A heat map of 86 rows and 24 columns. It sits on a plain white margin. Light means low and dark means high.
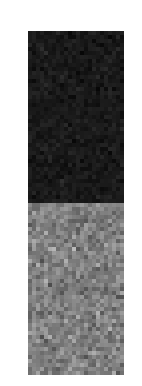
It is made of 2 by 1 panels. Panel 1,1: very high, fine-grained, faint in contrast. Panel 2,1: middling, fine-grained.
